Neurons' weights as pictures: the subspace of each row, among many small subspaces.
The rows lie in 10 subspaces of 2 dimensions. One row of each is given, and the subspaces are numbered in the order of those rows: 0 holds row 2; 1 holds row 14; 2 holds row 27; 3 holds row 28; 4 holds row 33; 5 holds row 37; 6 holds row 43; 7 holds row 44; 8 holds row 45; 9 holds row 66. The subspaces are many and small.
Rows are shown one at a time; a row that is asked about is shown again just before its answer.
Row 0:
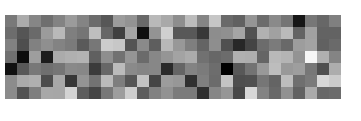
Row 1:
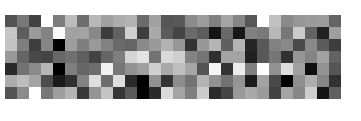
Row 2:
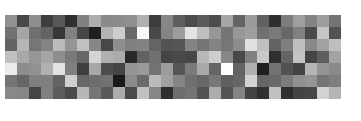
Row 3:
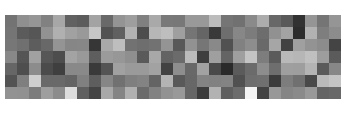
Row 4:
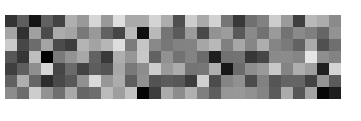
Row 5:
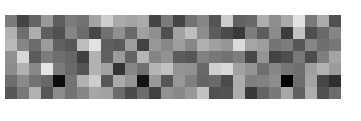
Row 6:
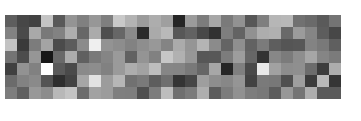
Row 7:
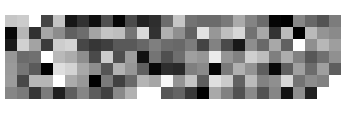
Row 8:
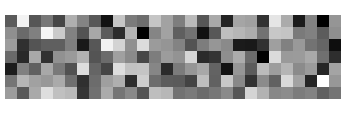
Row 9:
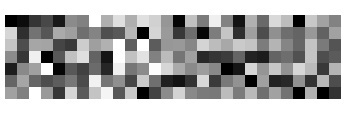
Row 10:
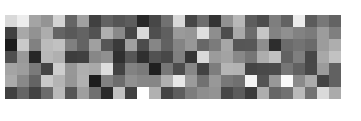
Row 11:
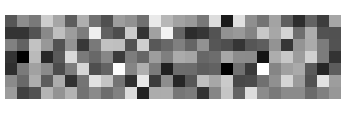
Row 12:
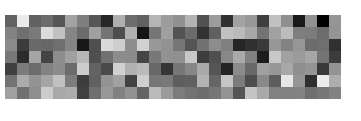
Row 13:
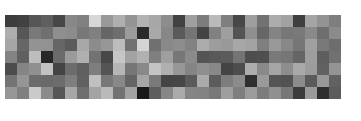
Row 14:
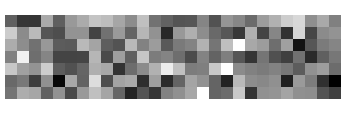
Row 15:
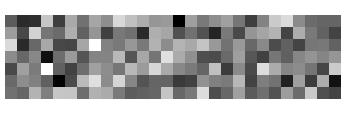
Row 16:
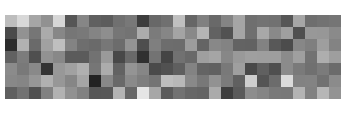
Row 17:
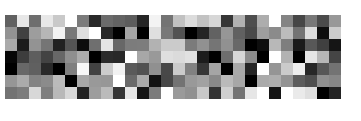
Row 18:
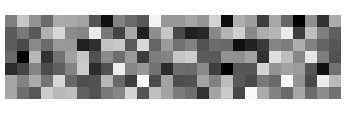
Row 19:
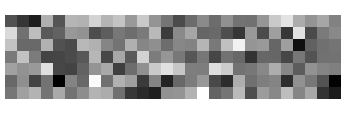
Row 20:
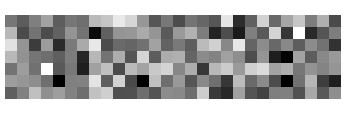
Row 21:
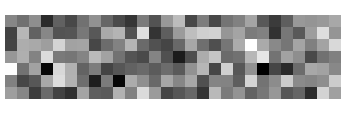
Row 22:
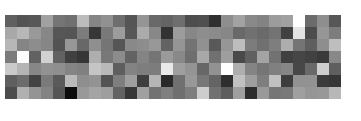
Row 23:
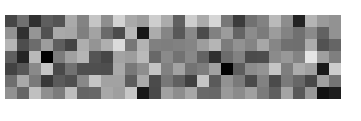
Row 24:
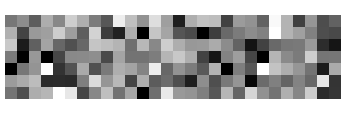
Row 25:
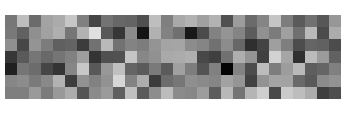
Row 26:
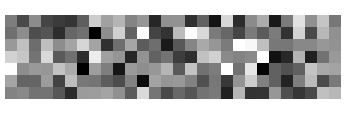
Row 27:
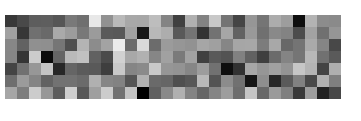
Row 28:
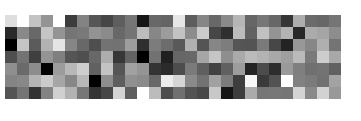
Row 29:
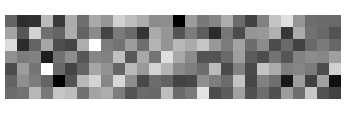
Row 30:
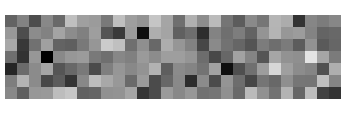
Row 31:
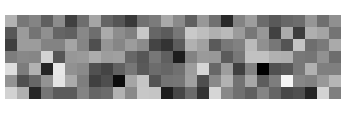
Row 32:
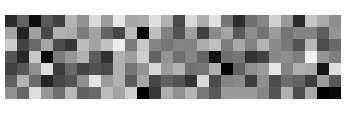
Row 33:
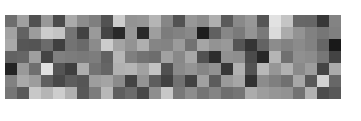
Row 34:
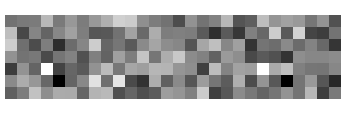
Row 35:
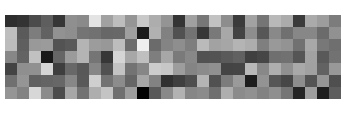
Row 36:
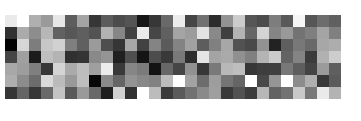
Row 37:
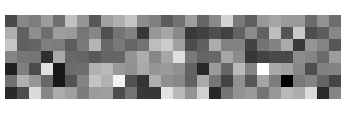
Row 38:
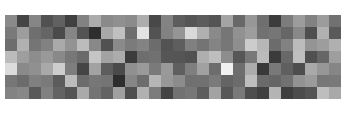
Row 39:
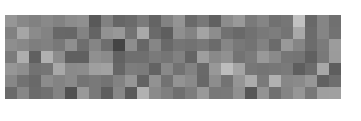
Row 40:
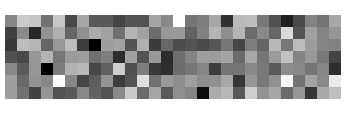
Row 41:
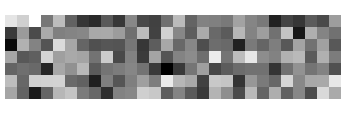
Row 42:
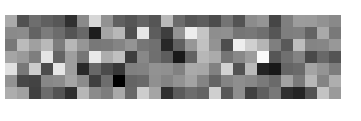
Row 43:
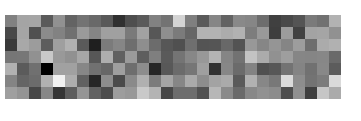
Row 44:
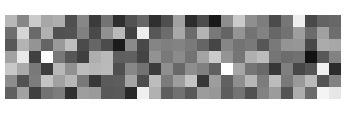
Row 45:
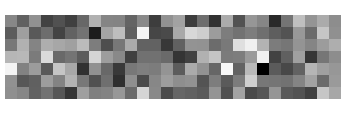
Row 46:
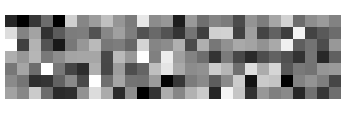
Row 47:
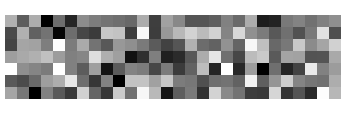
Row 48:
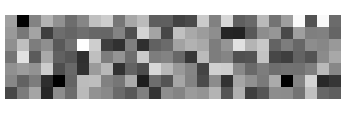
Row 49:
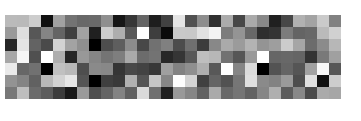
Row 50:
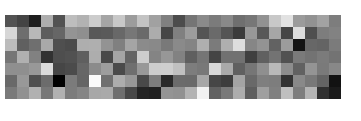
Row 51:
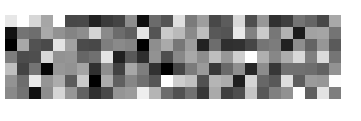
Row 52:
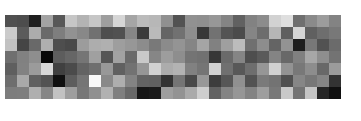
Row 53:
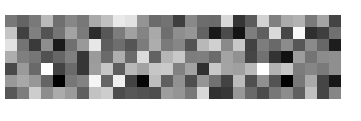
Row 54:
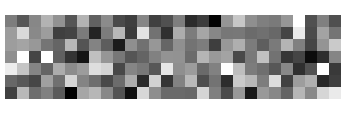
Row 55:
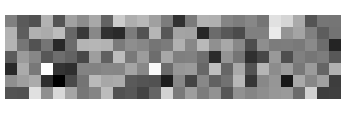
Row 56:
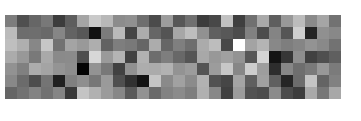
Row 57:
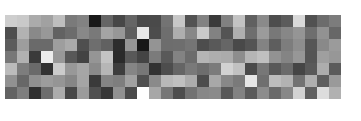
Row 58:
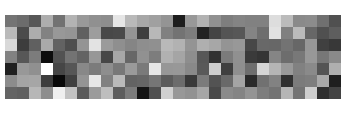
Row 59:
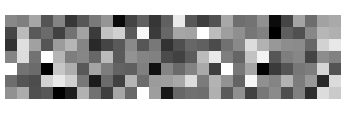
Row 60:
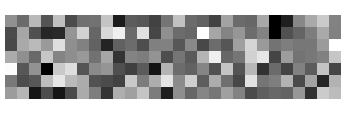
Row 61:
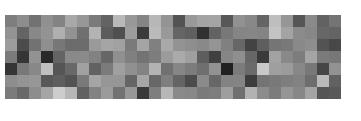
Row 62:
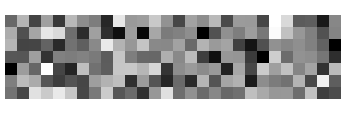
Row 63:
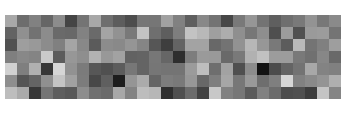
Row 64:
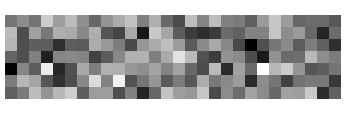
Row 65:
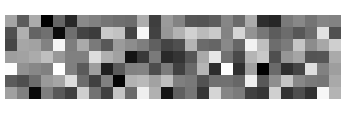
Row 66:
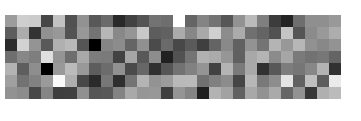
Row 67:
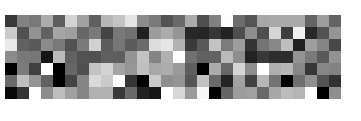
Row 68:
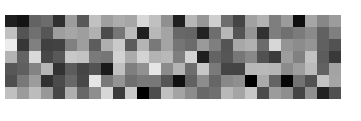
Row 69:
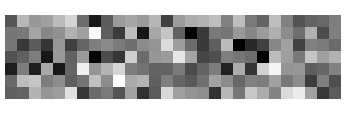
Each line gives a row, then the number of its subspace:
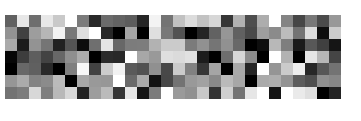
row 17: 0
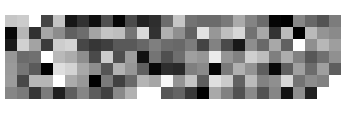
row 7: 1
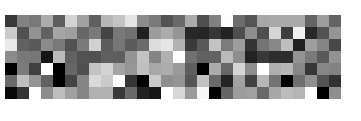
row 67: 5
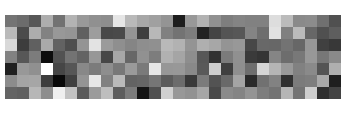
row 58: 6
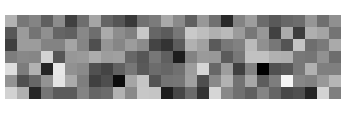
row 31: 5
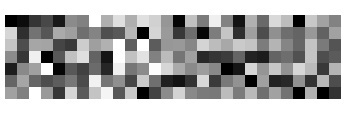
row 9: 2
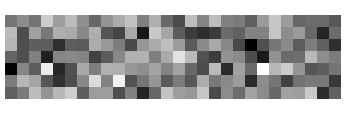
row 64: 8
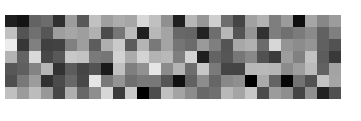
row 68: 3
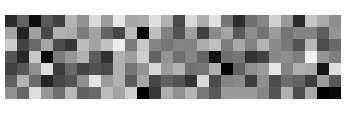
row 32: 7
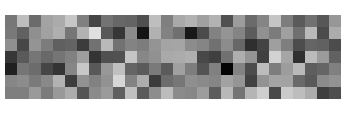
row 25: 0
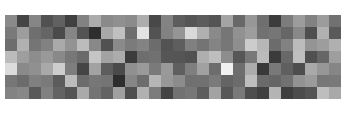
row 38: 0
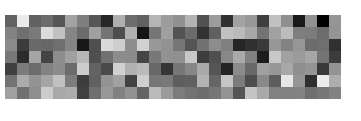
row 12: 4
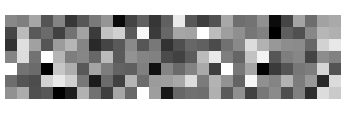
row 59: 6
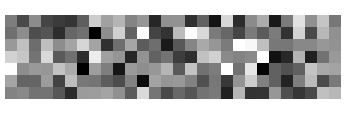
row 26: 8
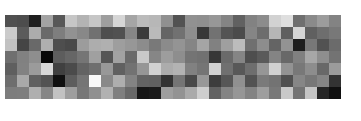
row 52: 1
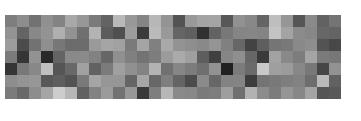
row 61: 6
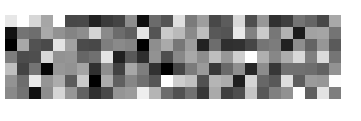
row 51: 2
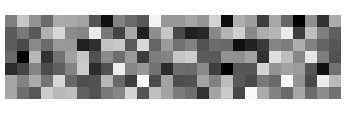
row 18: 6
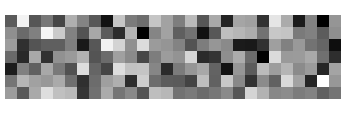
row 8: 4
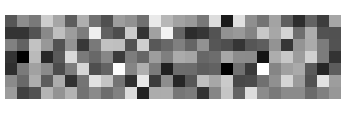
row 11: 9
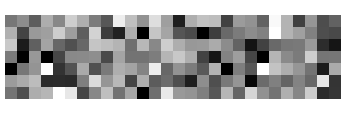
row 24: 6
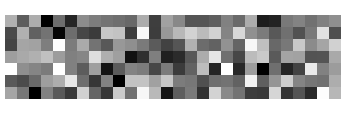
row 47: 0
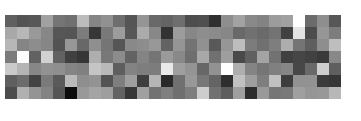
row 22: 7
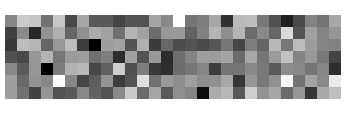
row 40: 9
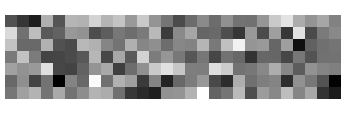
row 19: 1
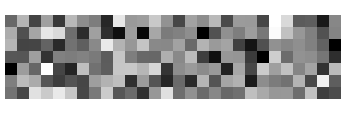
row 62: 4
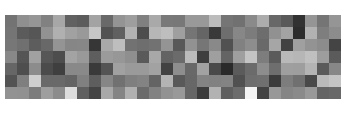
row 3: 3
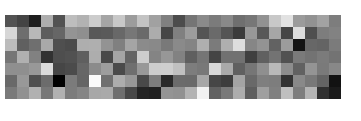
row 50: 1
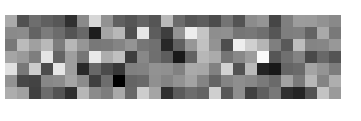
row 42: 5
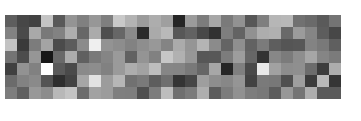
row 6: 9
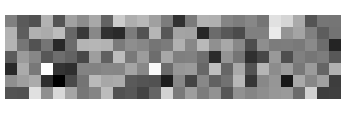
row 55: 4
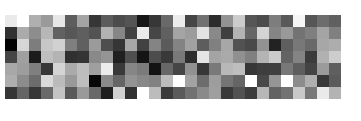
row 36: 3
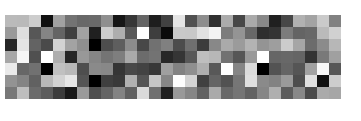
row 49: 9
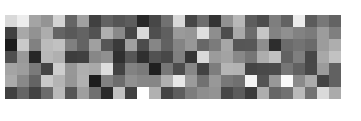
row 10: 3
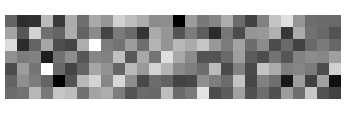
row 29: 9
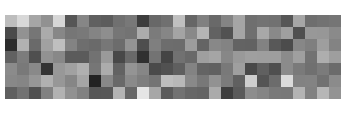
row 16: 3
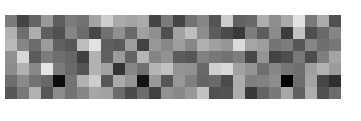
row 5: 6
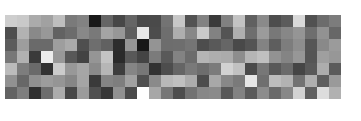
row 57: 2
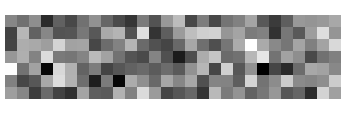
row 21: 8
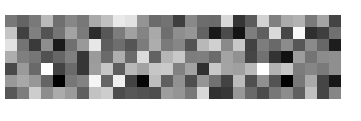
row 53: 8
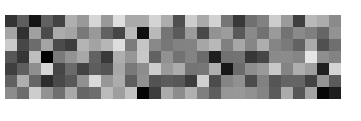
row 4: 7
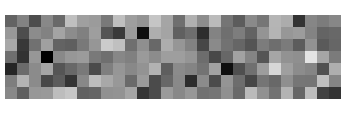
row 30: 1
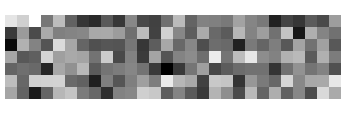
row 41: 7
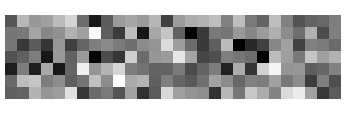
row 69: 5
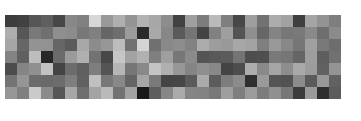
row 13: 2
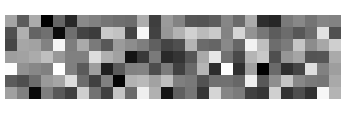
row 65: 0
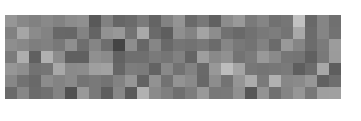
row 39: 2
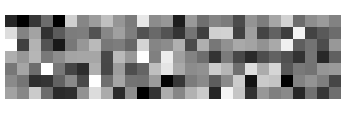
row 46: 3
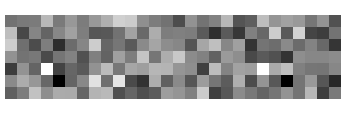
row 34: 8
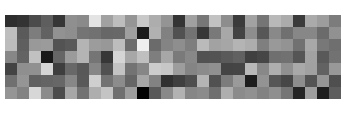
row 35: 2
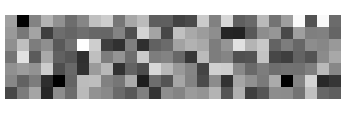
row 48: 4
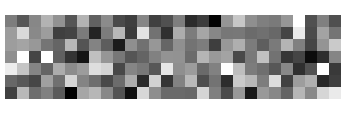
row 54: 7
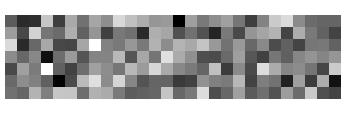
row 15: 9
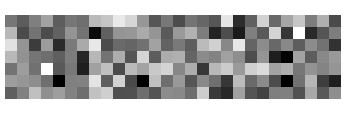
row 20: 8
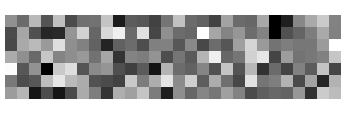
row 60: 4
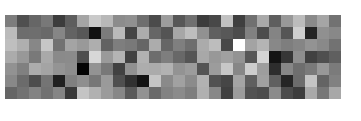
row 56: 5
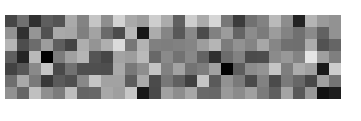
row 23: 7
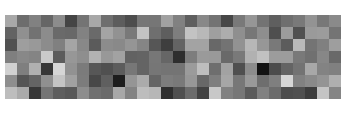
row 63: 5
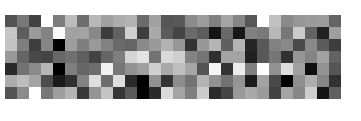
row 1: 0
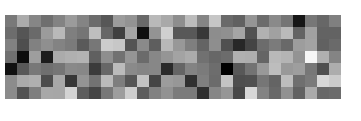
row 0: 1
